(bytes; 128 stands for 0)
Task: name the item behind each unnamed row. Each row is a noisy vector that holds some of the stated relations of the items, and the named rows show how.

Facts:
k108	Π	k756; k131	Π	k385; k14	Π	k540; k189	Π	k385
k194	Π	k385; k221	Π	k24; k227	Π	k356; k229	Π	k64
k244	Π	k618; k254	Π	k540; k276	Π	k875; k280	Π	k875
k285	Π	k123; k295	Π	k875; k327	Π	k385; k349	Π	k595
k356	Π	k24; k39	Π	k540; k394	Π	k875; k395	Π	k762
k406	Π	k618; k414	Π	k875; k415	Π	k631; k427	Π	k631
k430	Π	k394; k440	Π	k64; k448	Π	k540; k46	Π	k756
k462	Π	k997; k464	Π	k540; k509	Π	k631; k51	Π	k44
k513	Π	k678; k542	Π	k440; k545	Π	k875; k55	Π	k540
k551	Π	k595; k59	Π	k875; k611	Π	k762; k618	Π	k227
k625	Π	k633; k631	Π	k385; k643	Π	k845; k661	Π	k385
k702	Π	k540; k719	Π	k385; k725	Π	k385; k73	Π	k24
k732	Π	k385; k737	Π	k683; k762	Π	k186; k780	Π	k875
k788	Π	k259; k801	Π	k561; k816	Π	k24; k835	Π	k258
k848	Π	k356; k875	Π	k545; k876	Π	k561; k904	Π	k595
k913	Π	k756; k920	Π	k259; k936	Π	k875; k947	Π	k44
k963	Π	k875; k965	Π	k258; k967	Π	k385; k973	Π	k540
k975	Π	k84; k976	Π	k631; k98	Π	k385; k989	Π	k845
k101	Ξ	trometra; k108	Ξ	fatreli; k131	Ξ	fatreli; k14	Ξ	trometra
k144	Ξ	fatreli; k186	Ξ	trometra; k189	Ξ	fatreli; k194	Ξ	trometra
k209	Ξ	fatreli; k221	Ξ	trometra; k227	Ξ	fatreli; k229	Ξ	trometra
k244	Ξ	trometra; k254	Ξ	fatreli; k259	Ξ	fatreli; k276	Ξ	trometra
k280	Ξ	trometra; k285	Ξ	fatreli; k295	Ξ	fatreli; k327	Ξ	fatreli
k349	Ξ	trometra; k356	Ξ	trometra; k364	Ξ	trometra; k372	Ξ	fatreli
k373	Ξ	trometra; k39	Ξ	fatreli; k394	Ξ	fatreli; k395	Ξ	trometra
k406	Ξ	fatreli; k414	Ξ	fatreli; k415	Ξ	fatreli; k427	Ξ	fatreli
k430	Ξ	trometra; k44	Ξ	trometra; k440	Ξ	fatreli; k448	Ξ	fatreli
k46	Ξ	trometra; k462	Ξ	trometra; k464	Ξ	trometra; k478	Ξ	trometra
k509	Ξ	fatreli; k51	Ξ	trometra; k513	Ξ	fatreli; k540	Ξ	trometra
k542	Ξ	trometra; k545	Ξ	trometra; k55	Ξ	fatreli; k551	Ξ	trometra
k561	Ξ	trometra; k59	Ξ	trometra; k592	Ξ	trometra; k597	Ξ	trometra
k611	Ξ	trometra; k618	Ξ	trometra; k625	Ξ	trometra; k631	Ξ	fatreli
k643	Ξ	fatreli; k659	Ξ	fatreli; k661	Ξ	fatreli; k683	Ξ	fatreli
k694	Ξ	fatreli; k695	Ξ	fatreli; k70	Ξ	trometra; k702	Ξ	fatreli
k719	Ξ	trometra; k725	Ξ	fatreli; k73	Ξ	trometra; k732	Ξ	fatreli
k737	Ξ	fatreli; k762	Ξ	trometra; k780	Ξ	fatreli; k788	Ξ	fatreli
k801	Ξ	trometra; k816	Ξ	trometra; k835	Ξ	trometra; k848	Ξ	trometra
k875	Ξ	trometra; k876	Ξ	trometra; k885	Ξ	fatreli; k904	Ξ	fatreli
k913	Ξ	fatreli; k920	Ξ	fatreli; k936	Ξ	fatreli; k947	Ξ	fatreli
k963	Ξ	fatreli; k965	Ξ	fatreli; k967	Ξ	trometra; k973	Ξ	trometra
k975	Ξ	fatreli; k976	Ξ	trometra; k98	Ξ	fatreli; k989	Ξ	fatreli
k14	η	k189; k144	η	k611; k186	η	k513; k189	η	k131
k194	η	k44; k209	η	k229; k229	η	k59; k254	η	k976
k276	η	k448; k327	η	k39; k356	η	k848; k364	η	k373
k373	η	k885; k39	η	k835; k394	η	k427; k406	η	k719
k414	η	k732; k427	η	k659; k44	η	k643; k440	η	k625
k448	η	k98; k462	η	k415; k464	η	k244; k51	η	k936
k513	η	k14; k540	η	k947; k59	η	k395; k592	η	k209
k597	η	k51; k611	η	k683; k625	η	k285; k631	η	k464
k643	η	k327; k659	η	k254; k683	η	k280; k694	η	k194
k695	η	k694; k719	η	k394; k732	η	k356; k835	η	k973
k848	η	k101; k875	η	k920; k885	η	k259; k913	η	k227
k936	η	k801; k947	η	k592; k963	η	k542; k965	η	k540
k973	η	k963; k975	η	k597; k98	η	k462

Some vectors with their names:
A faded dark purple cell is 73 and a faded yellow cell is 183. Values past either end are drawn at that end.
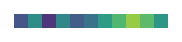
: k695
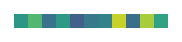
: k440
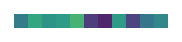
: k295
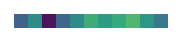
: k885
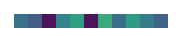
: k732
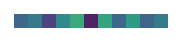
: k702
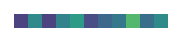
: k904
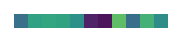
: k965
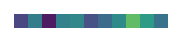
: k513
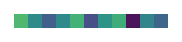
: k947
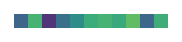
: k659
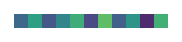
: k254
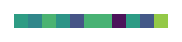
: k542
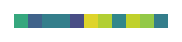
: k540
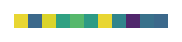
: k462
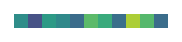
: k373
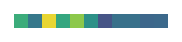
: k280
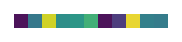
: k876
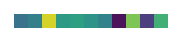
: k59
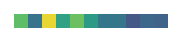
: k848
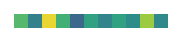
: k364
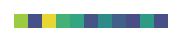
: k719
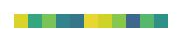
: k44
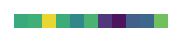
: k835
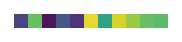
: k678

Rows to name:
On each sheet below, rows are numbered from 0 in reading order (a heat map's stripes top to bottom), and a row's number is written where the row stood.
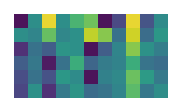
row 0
k801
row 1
k101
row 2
k414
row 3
k285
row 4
k406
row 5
k737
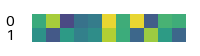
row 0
k259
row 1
k356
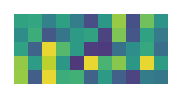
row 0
k631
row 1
k394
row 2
k276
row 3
k186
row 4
k967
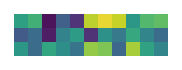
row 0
k997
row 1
k920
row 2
k762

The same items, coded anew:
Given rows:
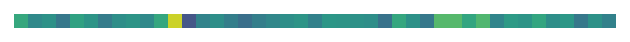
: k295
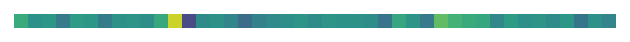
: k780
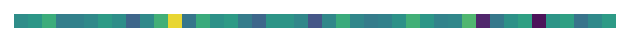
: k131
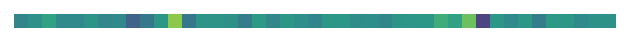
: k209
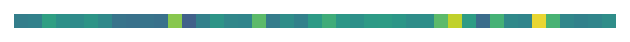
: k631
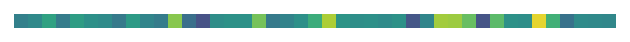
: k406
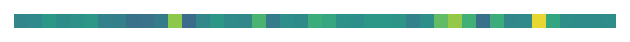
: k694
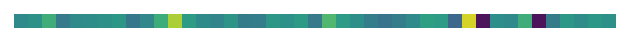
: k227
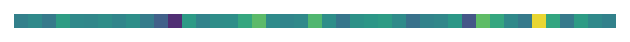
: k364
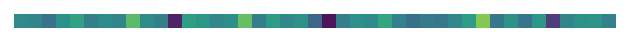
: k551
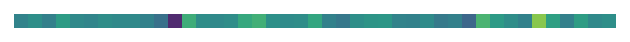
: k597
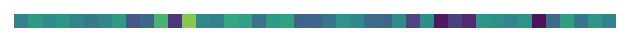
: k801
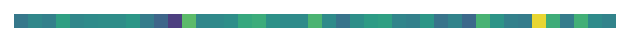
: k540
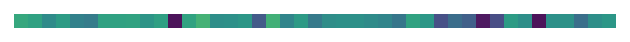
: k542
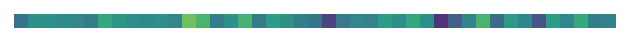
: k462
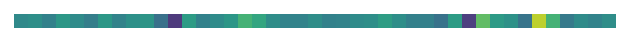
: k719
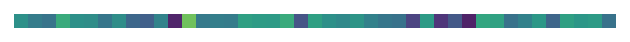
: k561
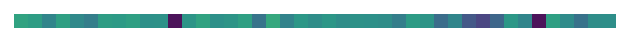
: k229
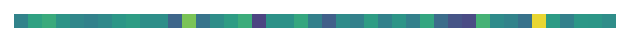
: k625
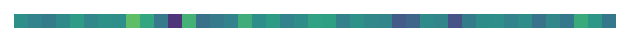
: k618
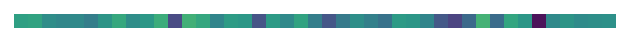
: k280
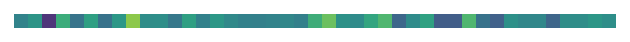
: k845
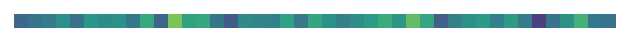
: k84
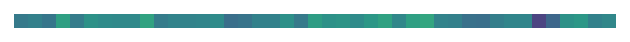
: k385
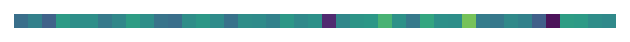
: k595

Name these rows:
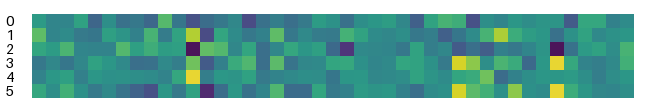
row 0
k258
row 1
k788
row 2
k395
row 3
k913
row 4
k39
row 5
k965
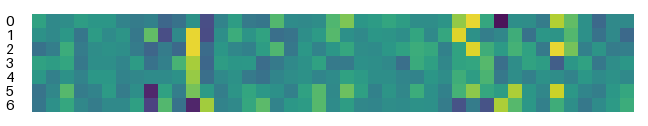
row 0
k440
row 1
k513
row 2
k975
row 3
k936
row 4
k372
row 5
k947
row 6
k51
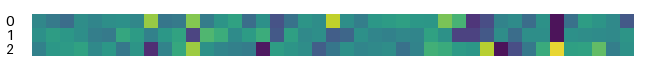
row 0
k678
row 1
k976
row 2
k683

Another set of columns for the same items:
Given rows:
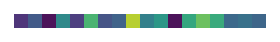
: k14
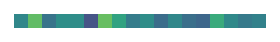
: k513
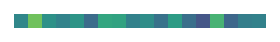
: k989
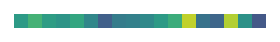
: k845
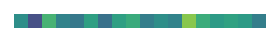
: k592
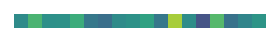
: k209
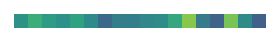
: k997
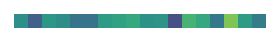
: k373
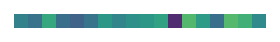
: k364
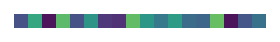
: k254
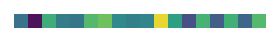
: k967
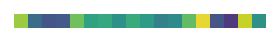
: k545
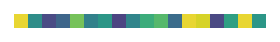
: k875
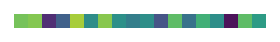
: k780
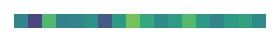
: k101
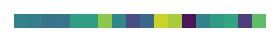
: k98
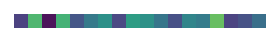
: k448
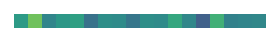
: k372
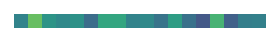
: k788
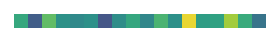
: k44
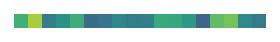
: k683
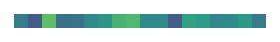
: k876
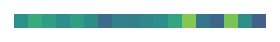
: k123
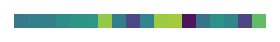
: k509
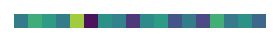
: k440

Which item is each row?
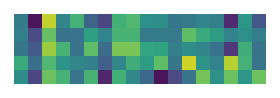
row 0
k229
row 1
k462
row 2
k835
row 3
k561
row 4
k848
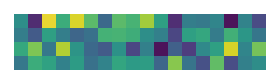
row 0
k542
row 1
k625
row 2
k227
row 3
k643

